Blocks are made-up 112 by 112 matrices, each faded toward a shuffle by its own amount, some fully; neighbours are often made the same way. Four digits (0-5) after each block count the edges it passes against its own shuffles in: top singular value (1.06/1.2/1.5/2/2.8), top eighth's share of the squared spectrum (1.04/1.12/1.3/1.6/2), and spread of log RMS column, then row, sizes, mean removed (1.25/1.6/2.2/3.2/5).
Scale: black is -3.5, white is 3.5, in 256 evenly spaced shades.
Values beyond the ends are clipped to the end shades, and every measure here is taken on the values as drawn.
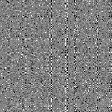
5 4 3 2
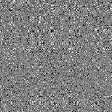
4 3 2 2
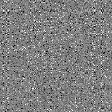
4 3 3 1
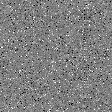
3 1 0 0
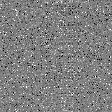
3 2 1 0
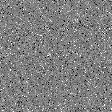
3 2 0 1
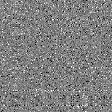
4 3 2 2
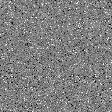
3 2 0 1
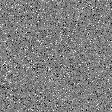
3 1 0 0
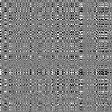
5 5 4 4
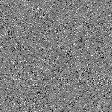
3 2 0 1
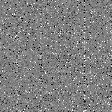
4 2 1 0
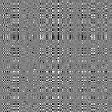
5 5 4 4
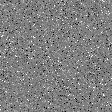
0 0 0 0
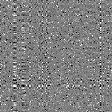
5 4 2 2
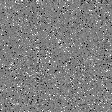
3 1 0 0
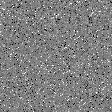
3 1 0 0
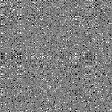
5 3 2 2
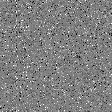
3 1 0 0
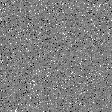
3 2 0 0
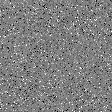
0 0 0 0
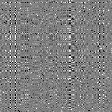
5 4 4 3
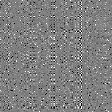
5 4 3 2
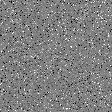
2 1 0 0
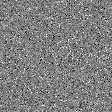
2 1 0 0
